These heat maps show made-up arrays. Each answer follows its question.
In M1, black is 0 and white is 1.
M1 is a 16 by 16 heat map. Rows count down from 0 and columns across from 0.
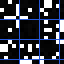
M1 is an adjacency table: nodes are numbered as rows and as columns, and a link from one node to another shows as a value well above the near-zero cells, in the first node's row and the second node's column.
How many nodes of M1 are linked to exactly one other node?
2
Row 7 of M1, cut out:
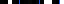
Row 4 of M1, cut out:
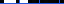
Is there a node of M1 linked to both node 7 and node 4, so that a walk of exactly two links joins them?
yes
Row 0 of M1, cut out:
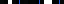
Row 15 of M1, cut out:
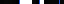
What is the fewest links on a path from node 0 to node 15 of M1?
3
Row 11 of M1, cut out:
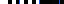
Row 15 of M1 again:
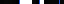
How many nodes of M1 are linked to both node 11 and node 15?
2
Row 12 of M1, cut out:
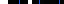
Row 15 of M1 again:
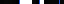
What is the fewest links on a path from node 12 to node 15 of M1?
2
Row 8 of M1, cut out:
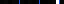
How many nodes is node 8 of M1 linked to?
1
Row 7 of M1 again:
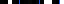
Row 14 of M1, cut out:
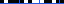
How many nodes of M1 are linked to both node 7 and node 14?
0
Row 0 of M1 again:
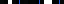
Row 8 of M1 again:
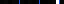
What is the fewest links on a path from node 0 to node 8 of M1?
4
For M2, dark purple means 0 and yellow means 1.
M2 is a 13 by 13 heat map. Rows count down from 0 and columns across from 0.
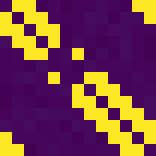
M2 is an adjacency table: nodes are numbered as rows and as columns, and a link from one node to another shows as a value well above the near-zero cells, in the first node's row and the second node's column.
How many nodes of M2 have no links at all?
1
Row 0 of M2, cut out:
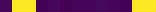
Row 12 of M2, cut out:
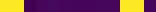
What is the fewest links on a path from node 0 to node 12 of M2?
1
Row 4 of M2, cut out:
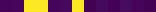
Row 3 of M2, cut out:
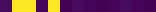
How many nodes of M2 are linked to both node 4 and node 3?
1
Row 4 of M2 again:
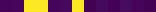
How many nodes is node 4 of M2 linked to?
3
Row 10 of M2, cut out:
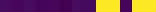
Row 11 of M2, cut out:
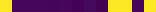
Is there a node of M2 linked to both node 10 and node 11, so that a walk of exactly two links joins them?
yes
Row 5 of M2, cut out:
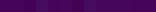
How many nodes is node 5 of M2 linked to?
0
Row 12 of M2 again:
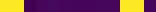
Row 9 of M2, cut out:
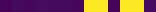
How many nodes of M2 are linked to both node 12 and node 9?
2
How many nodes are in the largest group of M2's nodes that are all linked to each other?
3
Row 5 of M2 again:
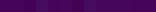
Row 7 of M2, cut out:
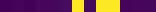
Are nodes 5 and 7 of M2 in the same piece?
no
